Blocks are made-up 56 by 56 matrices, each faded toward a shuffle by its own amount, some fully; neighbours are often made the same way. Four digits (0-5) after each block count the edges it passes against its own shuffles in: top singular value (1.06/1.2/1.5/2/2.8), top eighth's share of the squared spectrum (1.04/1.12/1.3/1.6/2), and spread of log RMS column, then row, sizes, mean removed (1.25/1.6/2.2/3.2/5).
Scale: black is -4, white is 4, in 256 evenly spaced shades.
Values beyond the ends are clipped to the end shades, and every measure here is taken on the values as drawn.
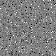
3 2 1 0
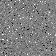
0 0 0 0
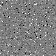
2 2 1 0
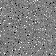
1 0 0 0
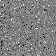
3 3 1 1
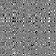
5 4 3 3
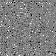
3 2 0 1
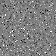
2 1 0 0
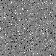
2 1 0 0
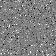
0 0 0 0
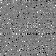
3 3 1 1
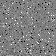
2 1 0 0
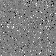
1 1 0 0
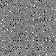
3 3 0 1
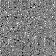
3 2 1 0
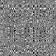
4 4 2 2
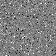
0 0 0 0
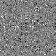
3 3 1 1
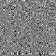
4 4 2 2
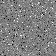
0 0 0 0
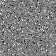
0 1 0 0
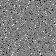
0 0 0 0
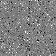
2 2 0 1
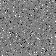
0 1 0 0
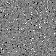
0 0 0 0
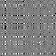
5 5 3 3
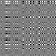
5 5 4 4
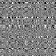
4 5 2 3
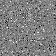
2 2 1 0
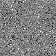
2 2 0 1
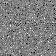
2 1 0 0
